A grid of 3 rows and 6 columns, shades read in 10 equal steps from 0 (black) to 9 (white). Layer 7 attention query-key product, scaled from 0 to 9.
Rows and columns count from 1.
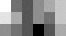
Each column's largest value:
9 6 3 5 6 7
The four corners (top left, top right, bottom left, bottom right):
9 7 5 6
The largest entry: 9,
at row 1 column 1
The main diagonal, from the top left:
9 6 3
